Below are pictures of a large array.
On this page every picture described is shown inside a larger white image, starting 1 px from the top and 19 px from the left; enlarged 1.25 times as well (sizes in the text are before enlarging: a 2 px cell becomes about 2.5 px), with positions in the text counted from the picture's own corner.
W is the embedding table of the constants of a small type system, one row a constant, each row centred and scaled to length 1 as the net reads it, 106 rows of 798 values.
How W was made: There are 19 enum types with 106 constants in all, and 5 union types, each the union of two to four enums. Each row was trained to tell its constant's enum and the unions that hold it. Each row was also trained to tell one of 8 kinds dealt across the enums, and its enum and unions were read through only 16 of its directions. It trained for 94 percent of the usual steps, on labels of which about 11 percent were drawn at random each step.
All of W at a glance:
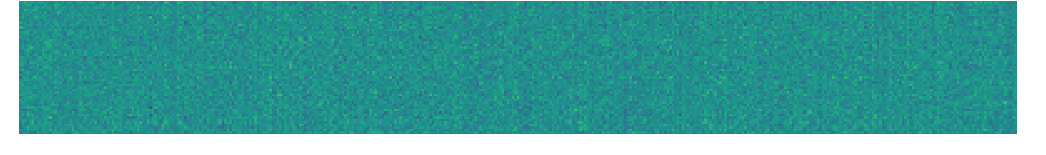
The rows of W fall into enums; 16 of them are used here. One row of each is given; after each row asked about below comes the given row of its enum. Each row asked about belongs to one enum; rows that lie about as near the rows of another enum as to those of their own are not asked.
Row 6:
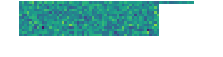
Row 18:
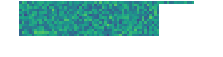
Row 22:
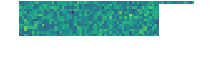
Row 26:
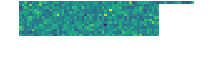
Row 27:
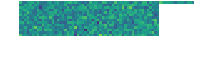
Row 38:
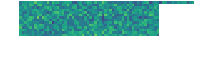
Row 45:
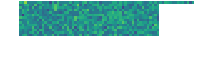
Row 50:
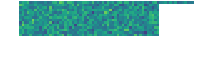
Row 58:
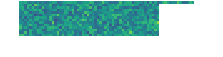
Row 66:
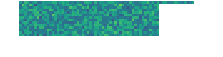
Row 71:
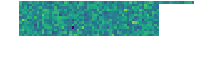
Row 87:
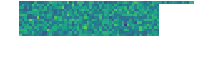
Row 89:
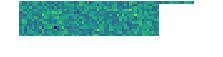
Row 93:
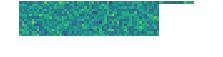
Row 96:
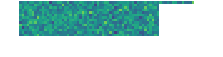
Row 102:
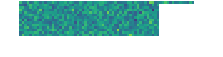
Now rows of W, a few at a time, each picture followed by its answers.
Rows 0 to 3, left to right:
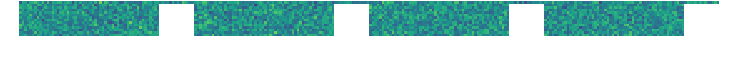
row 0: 38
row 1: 50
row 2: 102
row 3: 89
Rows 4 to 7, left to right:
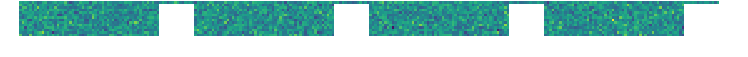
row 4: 50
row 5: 22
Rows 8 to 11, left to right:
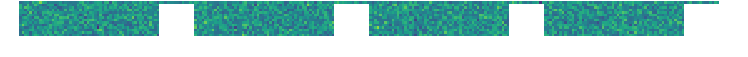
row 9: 96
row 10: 71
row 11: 66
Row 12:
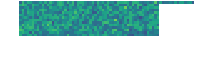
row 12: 96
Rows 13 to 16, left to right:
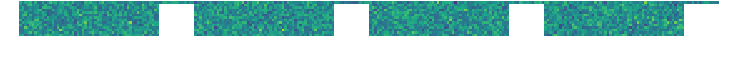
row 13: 66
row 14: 93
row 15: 89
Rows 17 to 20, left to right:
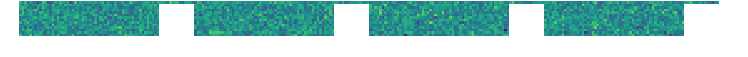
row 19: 71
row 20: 96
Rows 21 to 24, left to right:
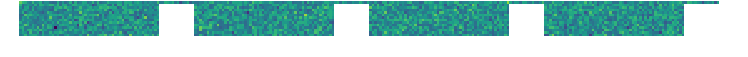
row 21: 45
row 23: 87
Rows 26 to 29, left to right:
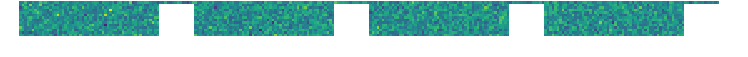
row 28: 102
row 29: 71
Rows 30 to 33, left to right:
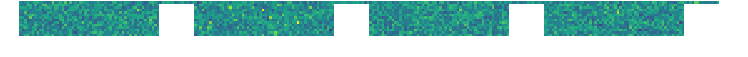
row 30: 102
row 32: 45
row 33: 87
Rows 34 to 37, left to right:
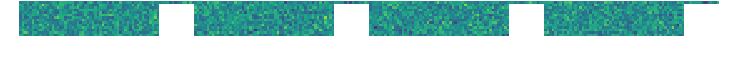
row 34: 102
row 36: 18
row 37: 50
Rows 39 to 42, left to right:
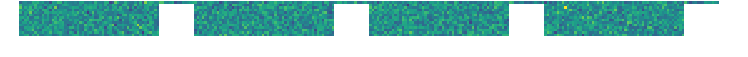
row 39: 71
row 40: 89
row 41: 71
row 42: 6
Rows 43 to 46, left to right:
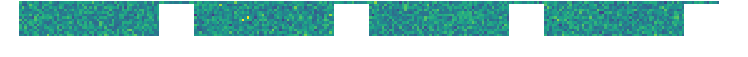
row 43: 93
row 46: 50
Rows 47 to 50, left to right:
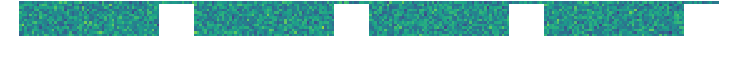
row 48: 66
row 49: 89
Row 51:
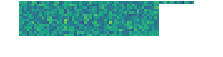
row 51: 38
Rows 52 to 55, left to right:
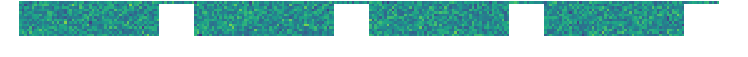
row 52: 87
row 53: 96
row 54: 96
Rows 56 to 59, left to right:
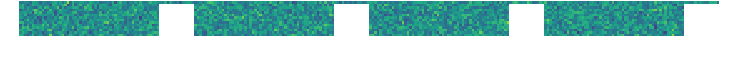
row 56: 26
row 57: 22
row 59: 89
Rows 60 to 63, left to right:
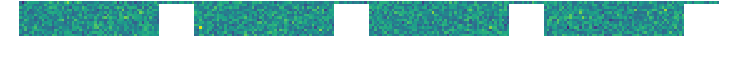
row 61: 93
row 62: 38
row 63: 50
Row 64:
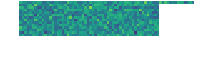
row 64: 45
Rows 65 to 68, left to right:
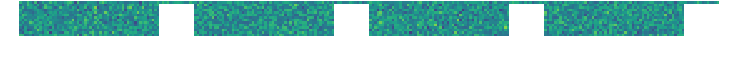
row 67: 96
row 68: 87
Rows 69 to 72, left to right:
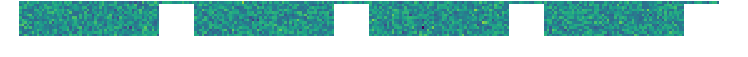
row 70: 66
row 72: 89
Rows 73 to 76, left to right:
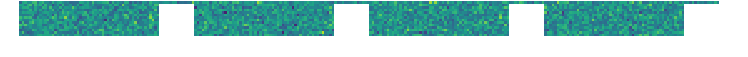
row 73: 50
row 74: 6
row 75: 50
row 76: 102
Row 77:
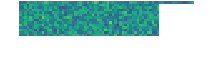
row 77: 93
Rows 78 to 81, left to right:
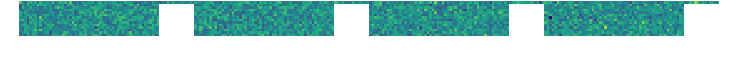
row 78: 102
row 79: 22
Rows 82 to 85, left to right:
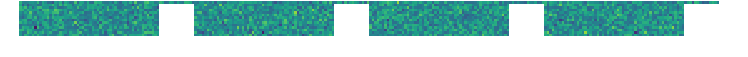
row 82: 71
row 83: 26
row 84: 22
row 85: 66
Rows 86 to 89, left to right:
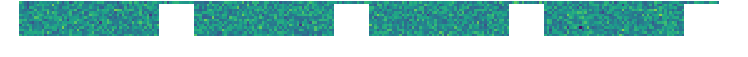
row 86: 87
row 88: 102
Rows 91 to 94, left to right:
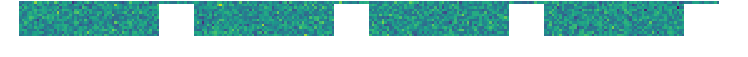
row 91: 22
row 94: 89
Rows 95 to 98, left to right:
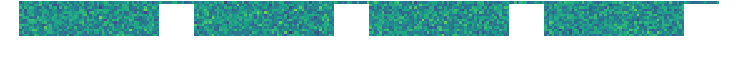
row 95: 96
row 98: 93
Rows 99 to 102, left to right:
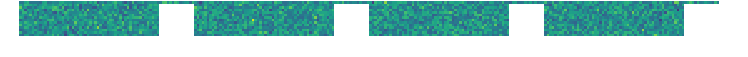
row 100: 22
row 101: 66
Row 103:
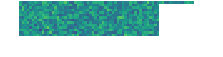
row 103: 93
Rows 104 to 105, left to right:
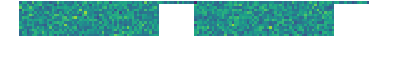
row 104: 45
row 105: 71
